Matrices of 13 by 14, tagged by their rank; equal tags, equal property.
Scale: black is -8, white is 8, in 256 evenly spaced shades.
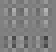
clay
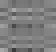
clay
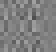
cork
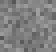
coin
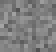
coin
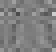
cork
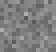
coin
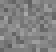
coin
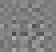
cork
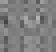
cork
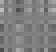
clay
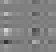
clay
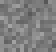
coin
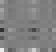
clay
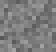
coin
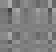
clay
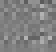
cork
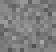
coin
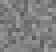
coin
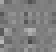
cork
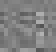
cork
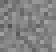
coin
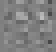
cork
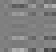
clay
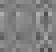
cork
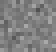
coin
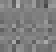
cork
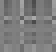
clay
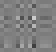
clay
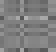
clay
